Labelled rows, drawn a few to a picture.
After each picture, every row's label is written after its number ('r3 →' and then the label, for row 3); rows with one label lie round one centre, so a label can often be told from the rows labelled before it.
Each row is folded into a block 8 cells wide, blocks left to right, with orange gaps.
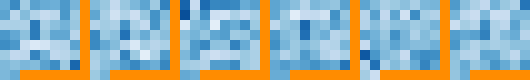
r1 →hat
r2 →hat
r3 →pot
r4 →hat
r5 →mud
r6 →hat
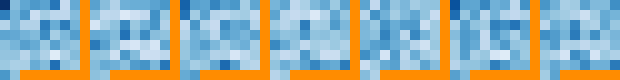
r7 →pot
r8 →hat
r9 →pot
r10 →hat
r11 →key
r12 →pot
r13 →hat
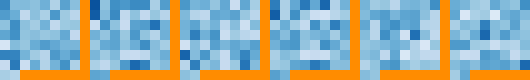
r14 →mud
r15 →pot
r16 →mud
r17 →pot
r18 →key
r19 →hat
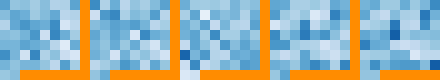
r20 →key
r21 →key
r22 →mud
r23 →hat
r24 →hat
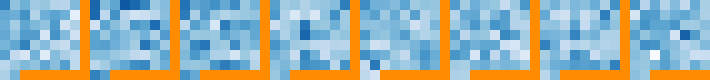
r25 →key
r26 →pot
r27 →pot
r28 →hat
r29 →mud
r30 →key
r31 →hat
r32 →key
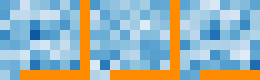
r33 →hat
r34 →mud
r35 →hat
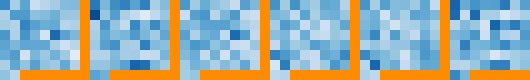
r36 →key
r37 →pot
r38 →key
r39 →mud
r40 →mud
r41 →pot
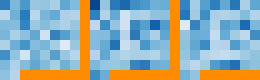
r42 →key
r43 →pot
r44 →pot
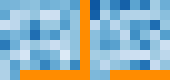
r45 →hat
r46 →pot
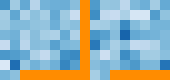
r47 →mud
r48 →hat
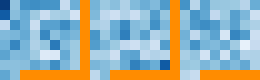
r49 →pot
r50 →hat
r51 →key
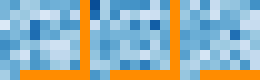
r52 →hat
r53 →pot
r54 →key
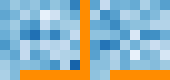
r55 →hat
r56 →key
